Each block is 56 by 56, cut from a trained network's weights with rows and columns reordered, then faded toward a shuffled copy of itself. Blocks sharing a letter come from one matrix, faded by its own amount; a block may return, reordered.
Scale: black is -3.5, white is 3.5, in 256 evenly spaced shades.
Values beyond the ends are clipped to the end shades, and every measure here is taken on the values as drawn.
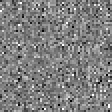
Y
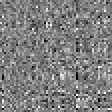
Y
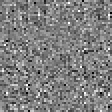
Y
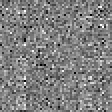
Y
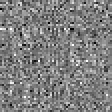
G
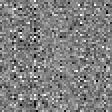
Y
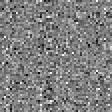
Y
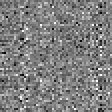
Y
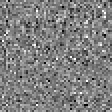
Y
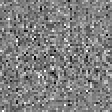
Y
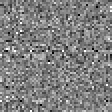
G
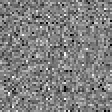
Y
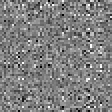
Y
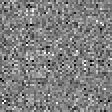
Y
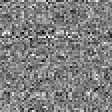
G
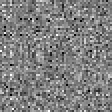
Y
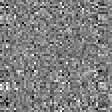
Y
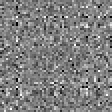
Y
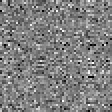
Y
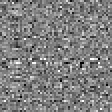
G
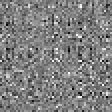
Y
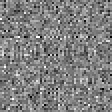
G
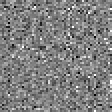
Y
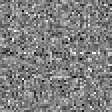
G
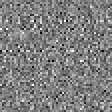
G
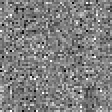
Y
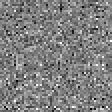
G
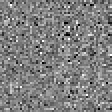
Y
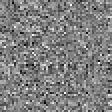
G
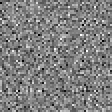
G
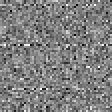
G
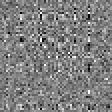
Y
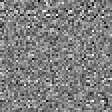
G
